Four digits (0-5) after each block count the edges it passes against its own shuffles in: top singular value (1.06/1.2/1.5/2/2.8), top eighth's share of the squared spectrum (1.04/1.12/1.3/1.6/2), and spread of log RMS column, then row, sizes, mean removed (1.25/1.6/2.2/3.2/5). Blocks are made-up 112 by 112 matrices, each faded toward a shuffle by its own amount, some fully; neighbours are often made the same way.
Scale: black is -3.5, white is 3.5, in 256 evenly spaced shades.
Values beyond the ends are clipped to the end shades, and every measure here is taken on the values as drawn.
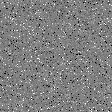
0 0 0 0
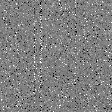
2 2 2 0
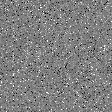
0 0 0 0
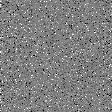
1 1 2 0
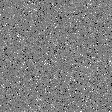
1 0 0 0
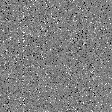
1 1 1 0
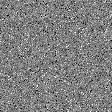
0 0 1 0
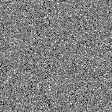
1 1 2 0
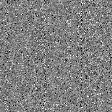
1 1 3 0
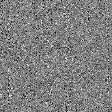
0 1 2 0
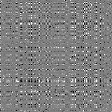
5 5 4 4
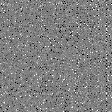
4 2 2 0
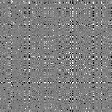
5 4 3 3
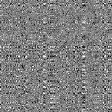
5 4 3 3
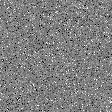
0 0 0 0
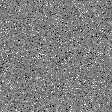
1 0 0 0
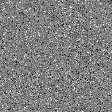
0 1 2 0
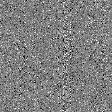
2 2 3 0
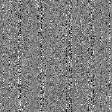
2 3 4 0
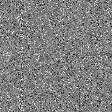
1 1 2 0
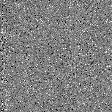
1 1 1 0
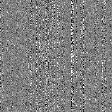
2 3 4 0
